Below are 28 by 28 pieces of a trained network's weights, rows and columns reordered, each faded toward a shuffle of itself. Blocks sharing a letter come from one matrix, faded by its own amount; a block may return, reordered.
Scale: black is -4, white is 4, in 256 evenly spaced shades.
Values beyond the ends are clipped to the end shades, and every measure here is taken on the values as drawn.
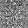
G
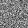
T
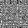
G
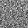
T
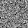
T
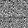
G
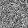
T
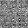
G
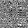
G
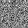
T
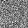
T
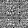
G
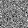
T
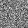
T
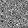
T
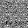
G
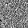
T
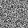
T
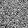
T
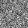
T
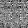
G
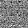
G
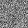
T
